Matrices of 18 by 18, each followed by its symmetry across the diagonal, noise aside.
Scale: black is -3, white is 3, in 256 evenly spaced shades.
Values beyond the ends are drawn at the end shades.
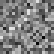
symmetric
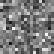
neither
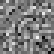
symmetric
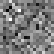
symmetric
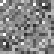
symmetric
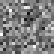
neither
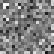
symmetric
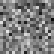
neither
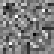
symmetric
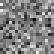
neither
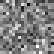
neither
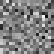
neither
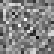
symmetric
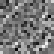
symmetric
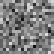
neither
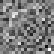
symmetric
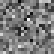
neither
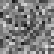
symmetric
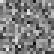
neither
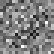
symmetric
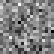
neither
